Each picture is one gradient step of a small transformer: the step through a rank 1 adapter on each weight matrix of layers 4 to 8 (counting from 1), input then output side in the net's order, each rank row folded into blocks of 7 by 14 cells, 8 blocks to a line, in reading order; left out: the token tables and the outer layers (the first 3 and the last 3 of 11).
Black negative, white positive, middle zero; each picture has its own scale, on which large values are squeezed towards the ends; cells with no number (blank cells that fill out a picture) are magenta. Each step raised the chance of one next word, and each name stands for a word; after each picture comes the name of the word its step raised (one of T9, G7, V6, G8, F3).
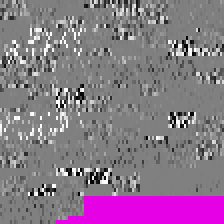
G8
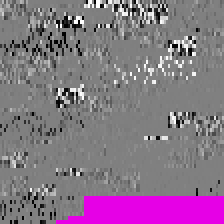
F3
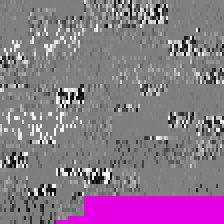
G8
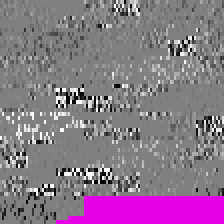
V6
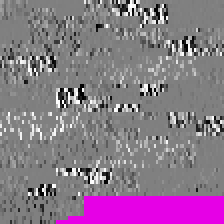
V6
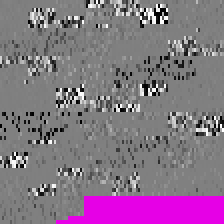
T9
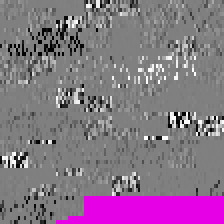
F3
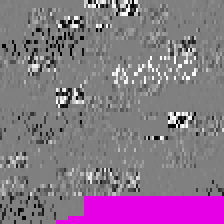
F3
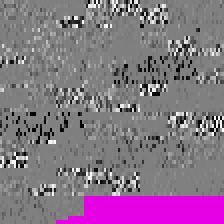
T9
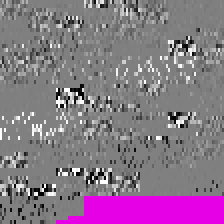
G8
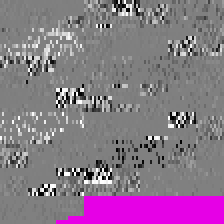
G8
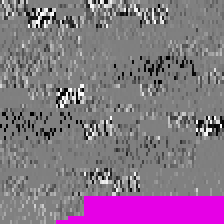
T9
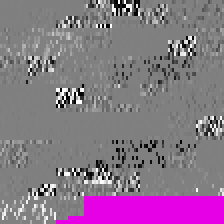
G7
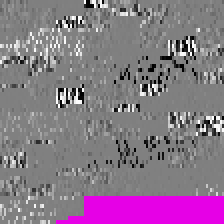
G7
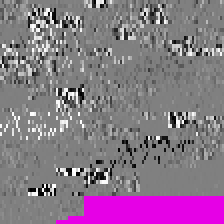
G8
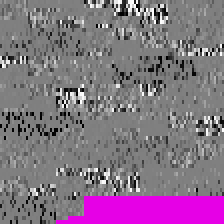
T9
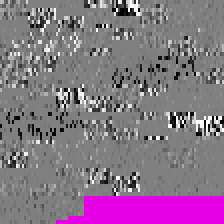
T9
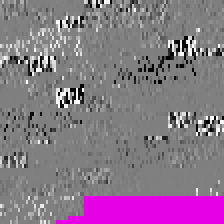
G7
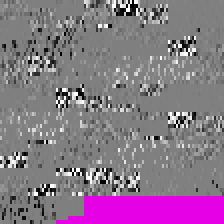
V6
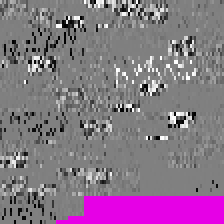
F3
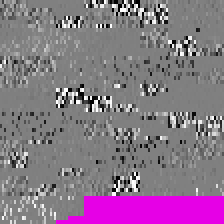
G7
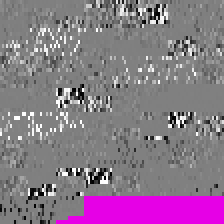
G8
